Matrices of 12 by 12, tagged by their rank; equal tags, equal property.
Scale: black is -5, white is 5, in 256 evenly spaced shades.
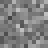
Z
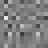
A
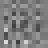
A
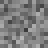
Z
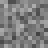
Z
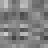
A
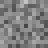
Z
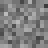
Z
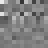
A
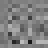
A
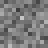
Z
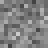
Z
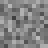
Z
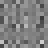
A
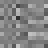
A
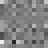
A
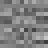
A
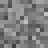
Z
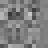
A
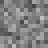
Z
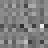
A
